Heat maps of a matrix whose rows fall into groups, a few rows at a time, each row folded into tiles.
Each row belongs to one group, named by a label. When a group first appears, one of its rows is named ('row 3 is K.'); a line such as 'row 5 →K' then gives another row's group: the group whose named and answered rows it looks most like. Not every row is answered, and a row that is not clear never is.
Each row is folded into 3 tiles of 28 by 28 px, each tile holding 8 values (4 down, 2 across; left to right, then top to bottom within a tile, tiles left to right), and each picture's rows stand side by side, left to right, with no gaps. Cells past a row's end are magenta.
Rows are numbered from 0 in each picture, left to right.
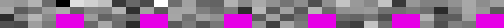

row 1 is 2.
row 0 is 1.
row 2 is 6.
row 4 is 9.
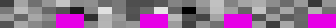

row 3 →9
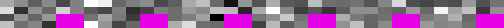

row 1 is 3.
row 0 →9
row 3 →6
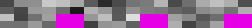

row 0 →6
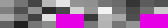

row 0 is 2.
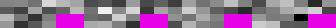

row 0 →2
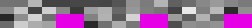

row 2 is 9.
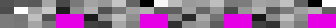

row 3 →1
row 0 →9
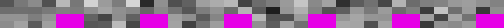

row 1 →9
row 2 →2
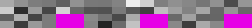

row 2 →9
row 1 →2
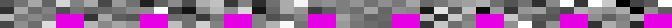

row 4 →2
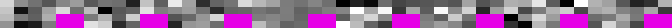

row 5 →9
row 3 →3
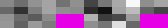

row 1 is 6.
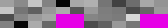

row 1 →2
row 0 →1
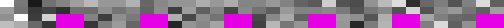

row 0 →3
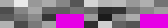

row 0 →3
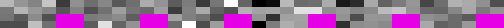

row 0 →9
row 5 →2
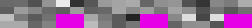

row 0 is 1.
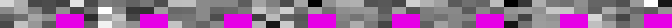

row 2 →3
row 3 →9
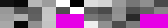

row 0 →2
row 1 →3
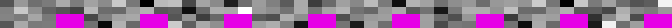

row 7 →1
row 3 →9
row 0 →6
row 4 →1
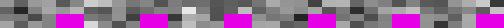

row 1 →3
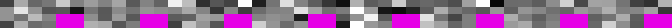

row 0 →6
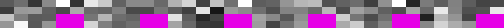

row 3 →2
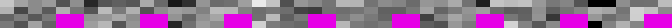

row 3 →3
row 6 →3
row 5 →1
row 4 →3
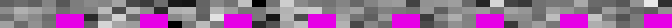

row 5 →1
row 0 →9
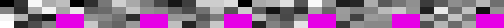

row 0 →2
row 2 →2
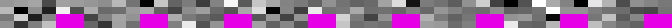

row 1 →1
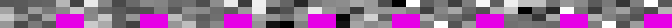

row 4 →1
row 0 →2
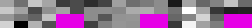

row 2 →6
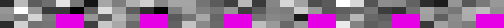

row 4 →3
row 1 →6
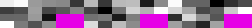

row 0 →3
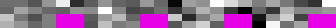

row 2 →6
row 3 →1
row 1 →6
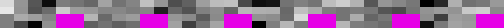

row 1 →6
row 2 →2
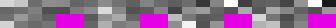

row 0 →3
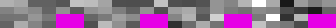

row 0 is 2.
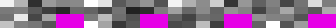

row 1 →3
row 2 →9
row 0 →3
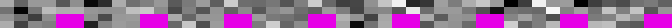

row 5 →6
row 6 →2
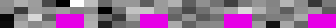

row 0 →1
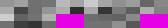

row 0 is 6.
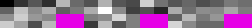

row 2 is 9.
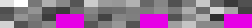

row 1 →9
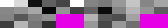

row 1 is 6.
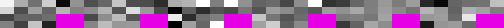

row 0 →9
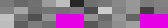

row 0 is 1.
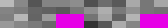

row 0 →3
